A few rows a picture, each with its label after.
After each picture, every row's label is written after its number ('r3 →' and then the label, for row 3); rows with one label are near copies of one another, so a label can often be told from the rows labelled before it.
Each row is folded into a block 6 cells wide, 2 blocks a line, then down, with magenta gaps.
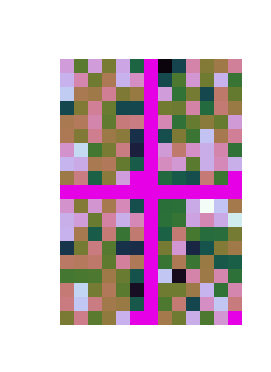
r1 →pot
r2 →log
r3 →pot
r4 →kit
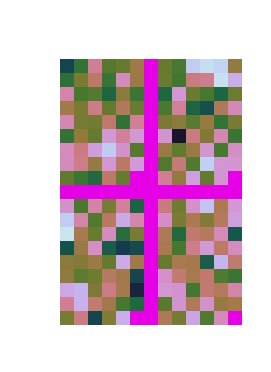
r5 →log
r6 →kit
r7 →pot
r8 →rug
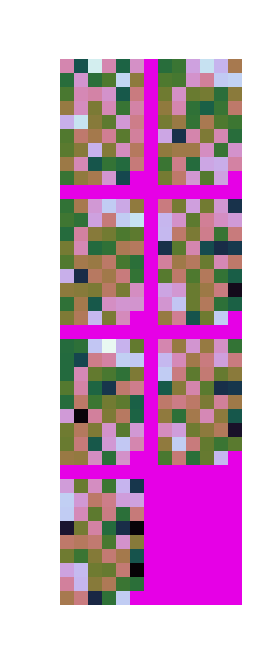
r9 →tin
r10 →kit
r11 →kit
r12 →pot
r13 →kit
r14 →pot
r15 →pot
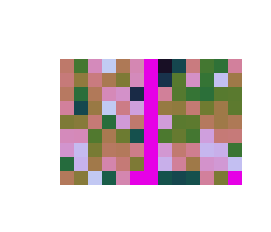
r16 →rug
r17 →log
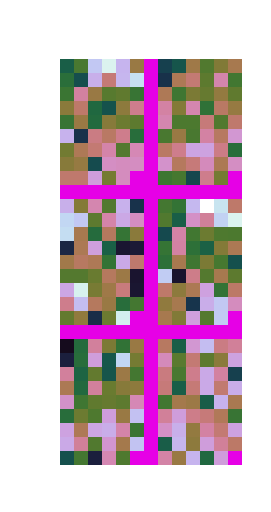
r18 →kit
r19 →log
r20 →pot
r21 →kit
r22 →log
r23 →rug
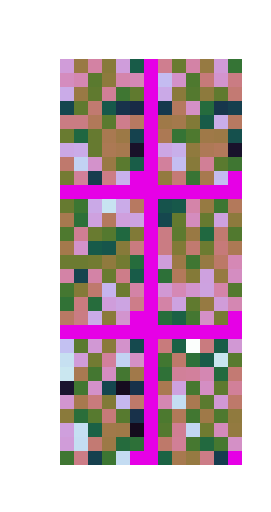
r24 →pot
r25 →pot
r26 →kit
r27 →log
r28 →pot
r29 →tin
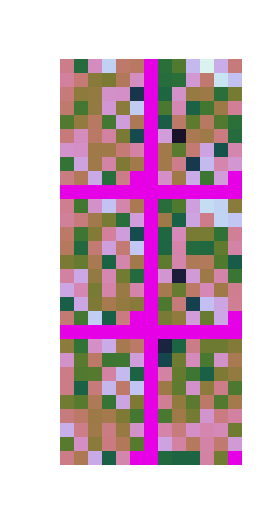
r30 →rug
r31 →kit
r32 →rug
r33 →kit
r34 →rug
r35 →log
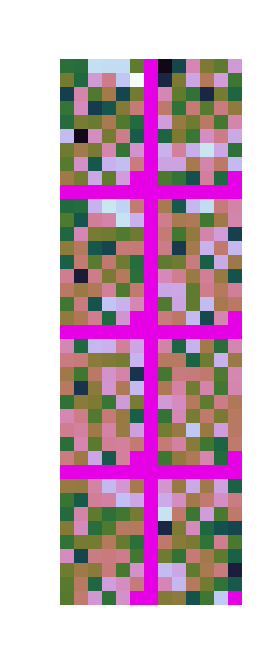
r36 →kit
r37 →log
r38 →kit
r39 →rug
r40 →rug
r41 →tin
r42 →kit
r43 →pot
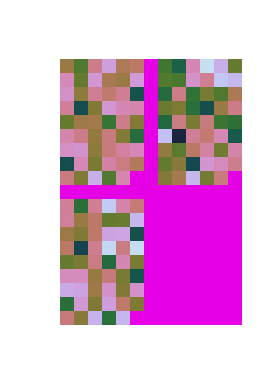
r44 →rug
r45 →kit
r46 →rug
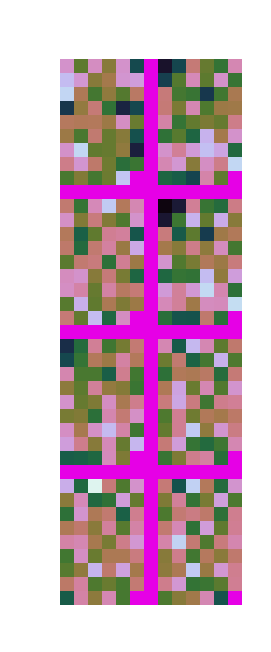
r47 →pot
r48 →log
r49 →rug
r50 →log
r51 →log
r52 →tin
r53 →tin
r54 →tin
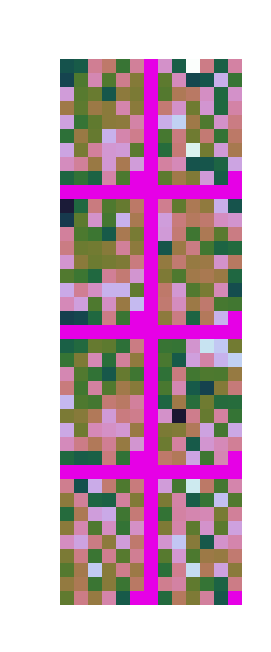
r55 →log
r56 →tin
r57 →log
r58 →pot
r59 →log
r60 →kit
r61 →tin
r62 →tin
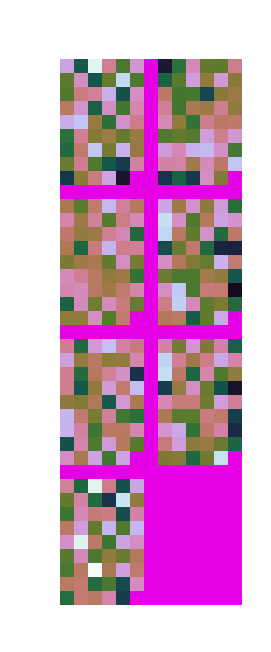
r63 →tin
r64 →log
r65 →rug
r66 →pot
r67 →rug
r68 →pot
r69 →tin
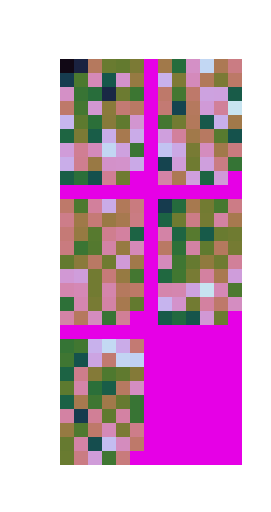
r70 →log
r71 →rug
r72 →rug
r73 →log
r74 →kit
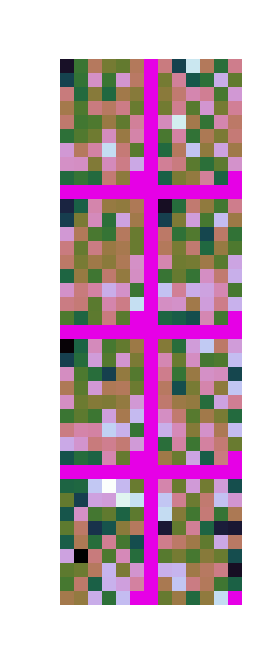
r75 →log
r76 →tin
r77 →log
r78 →log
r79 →log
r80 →rug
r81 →kit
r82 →pot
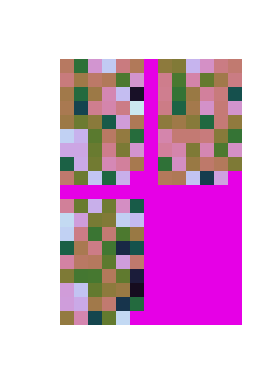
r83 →rug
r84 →rug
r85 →pot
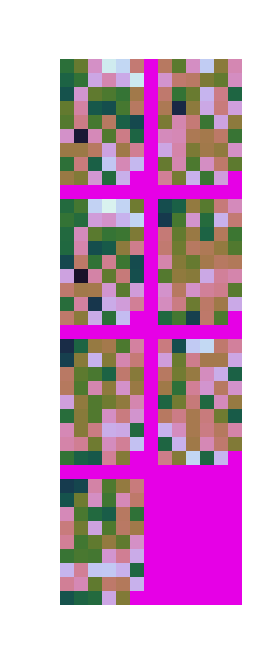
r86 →kit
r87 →rug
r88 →kit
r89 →log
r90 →log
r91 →rug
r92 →log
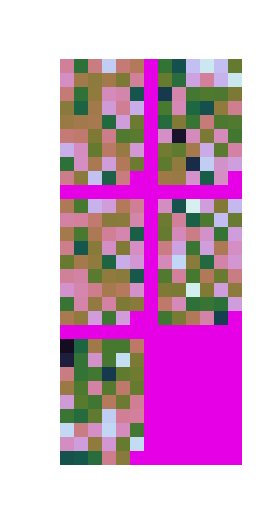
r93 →rug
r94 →kit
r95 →rug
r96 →tin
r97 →log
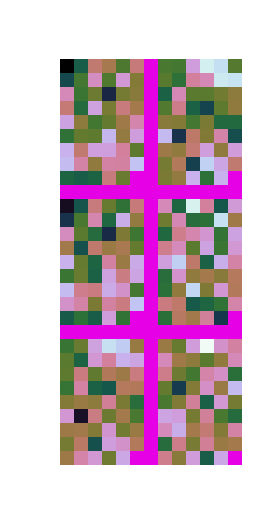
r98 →log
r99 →kit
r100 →log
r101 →tin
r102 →kit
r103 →rug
